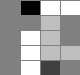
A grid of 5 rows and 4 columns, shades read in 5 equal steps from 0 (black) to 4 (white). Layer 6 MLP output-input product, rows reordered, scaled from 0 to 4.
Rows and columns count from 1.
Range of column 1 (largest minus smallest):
0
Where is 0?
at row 1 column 2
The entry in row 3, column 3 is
3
